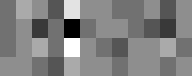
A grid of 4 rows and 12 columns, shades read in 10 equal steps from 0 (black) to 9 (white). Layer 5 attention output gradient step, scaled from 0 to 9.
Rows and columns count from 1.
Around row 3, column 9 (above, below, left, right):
4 5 3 5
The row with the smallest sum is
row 2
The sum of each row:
57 43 60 56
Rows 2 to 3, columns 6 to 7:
4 5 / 5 4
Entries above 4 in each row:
7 4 7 8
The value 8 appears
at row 1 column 5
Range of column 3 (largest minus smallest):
4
